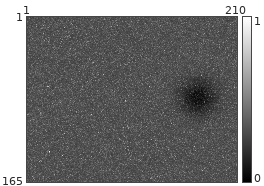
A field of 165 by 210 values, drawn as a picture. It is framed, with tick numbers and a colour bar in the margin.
There are no regular stripes. On average the colour sits 30% of the way up the scale. One dip sinks in the middle right. Neither half mirrors the other. The ninth with the lowest average is the middle right. No single row or column stands out from its neighbours.
